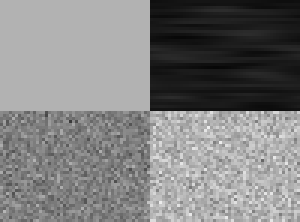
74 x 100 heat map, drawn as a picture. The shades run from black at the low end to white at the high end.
The table splits into 2 rows of 2 panels. Panel 1,1: high, flat. Panel 1,2: very low, streaked across, faint in contrast. Panel 2,1: middling, fine-grained. Panel 2,2: high, fine-grained.
